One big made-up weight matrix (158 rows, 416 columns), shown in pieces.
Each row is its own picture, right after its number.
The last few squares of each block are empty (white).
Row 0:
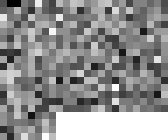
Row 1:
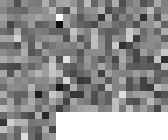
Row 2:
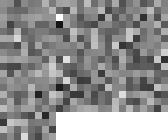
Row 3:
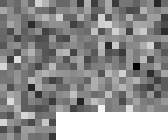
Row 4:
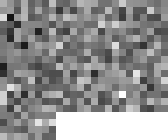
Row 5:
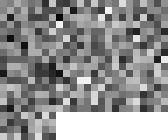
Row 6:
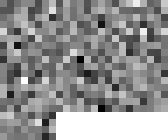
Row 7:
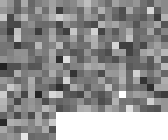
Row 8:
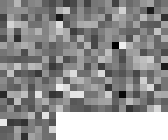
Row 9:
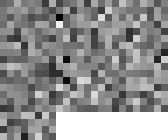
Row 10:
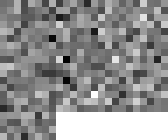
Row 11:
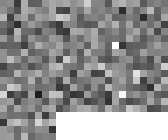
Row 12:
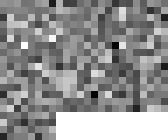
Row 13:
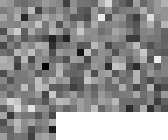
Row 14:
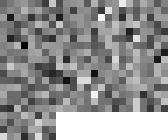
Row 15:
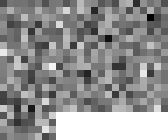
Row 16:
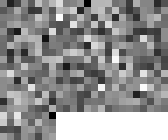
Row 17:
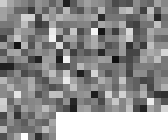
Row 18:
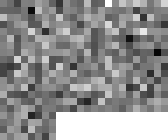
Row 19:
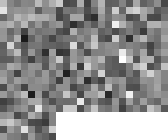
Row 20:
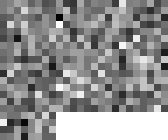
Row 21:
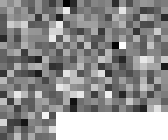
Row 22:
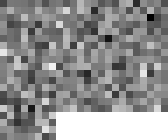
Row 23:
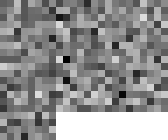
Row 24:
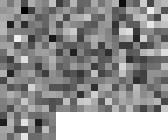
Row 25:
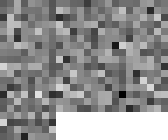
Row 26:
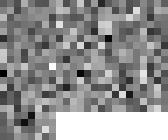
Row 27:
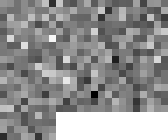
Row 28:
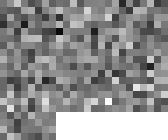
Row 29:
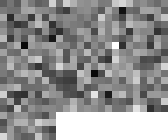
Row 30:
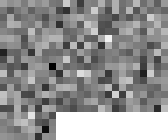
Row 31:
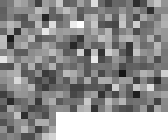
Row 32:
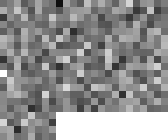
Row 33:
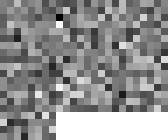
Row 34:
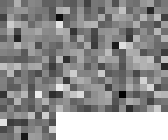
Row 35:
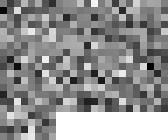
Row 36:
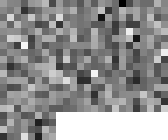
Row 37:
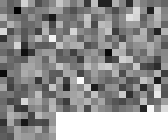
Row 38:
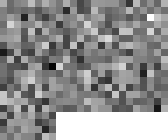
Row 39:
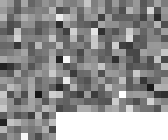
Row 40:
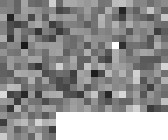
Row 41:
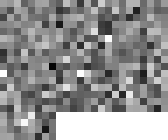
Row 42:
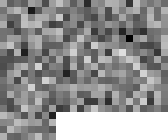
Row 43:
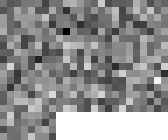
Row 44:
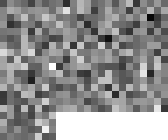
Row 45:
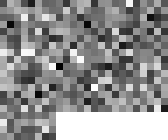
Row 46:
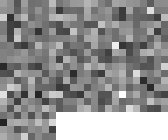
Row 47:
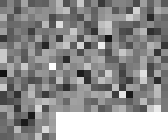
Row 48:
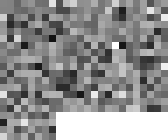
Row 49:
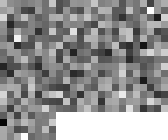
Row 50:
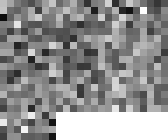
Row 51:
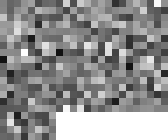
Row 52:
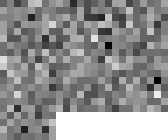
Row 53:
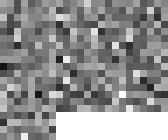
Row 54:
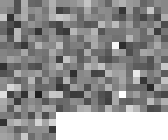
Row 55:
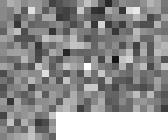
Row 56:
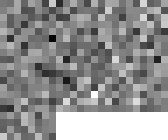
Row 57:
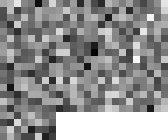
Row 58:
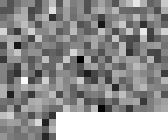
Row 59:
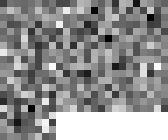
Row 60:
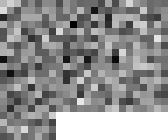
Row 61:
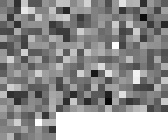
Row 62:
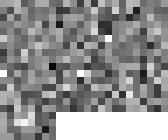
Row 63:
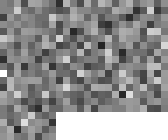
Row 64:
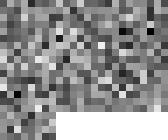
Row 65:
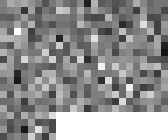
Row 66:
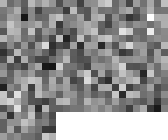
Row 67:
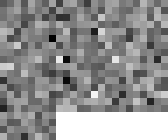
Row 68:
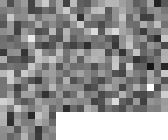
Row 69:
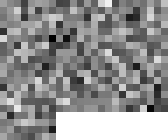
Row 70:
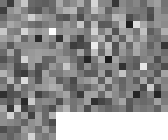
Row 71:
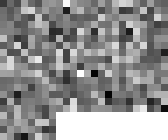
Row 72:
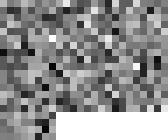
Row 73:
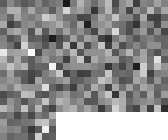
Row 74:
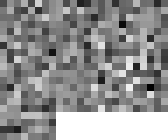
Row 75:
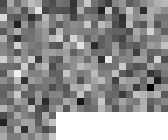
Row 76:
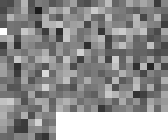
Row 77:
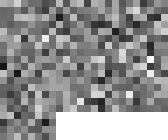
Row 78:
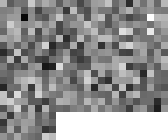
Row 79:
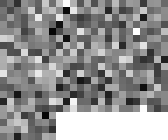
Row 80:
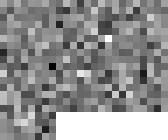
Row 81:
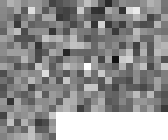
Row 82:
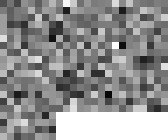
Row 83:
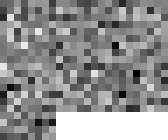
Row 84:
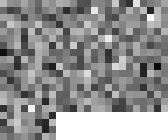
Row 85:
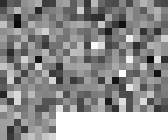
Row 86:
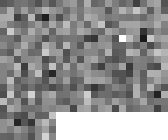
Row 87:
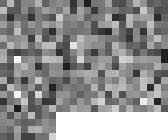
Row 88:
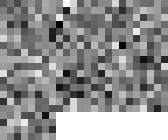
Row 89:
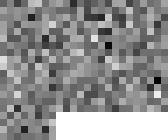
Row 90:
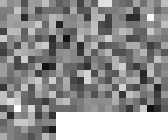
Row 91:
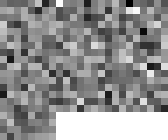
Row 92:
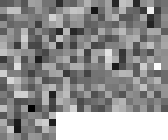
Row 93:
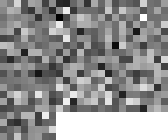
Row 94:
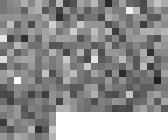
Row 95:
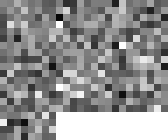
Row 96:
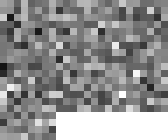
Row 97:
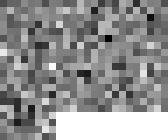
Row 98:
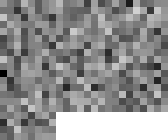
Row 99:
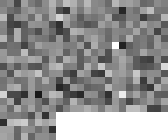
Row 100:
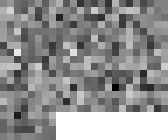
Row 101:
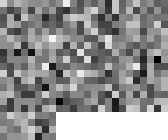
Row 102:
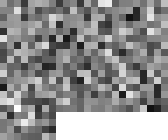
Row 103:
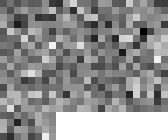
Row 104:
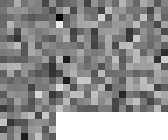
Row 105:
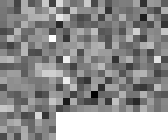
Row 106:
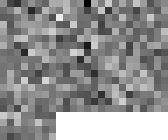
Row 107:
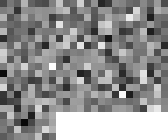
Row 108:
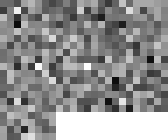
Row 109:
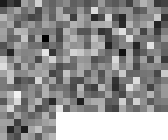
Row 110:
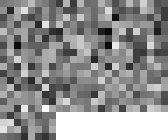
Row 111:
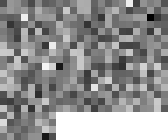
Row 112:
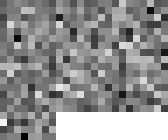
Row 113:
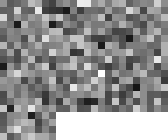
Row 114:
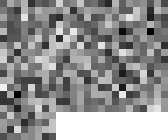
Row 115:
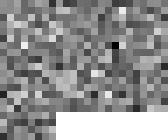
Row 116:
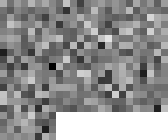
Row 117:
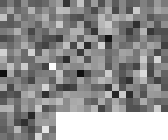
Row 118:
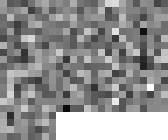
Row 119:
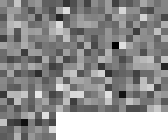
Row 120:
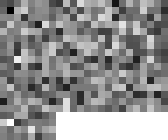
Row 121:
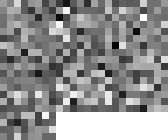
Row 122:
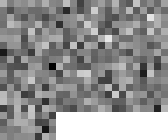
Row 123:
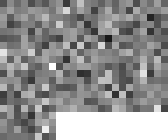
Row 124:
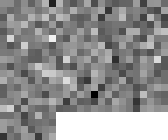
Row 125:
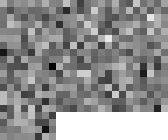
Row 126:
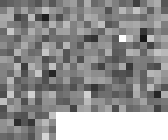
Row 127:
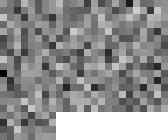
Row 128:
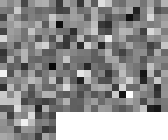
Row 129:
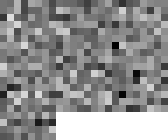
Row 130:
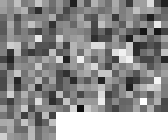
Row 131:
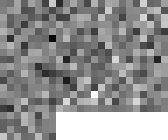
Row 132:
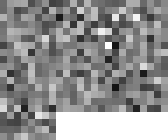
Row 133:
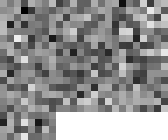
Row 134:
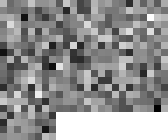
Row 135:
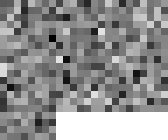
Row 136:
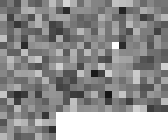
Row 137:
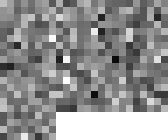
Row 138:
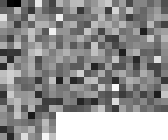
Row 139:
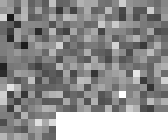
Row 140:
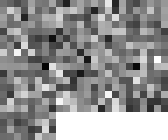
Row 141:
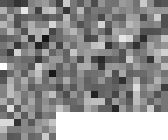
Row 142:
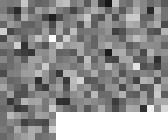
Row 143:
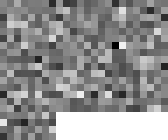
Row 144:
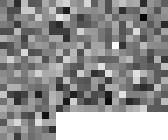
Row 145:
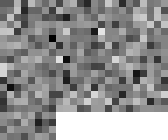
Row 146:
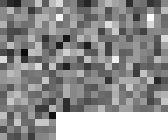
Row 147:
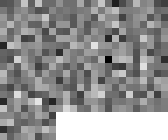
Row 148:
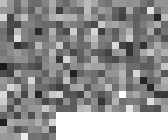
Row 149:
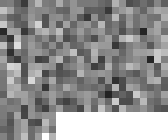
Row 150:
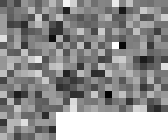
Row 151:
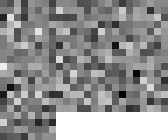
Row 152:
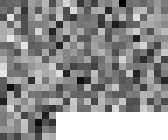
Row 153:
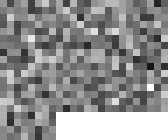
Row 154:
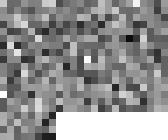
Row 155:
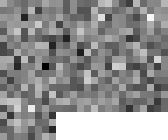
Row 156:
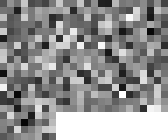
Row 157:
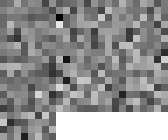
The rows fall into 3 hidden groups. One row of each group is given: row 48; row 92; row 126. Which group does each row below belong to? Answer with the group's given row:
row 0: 126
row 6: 126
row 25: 48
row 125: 92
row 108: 126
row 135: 48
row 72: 92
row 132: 126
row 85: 126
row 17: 48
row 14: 48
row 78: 92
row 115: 48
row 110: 126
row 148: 48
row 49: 48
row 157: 48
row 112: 48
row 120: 126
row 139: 48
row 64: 92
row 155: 92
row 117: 92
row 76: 126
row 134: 92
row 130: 126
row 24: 48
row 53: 48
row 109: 126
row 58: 126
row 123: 92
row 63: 92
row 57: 126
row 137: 48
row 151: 48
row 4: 48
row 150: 48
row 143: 48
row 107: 92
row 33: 48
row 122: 92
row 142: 92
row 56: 48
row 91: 126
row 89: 126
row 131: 48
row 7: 48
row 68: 126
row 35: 126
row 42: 126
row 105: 48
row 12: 48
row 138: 126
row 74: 126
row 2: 48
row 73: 92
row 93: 48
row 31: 126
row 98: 92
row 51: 126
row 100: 126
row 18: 126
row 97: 92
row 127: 92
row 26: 92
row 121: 48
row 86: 126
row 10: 48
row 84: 92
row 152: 48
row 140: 92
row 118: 126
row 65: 126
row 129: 48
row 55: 126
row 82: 48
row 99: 48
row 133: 48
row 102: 92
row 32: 92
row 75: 126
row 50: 126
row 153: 126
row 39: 48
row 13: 92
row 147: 126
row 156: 92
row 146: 126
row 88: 48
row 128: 92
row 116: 92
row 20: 48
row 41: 92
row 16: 126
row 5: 48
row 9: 48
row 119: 48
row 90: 92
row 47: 92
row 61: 48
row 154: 126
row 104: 48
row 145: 48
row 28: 126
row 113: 126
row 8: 48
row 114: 92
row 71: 48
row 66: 92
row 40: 48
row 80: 92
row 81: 126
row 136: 48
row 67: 48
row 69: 92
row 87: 126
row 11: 48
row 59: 92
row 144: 48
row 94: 126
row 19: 126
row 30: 92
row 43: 126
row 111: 92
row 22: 92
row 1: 48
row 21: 48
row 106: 126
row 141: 126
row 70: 126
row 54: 48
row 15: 92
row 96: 48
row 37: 92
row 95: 48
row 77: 126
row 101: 92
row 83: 48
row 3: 126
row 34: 48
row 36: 48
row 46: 48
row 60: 126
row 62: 92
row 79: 48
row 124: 48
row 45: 92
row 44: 92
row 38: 92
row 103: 126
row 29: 48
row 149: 126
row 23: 48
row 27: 48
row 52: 126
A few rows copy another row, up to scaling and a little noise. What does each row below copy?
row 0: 138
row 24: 133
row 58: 6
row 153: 68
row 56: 131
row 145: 135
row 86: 126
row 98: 127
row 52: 89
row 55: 81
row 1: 2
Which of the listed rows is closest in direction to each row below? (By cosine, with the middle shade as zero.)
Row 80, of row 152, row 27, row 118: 118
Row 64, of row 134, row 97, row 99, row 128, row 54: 97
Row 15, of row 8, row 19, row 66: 8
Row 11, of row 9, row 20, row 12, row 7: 7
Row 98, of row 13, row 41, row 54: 13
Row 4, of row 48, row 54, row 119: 54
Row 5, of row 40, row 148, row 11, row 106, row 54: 40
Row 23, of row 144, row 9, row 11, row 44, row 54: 9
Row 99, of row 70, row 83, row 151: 70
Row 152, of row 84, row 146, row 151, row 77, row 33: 151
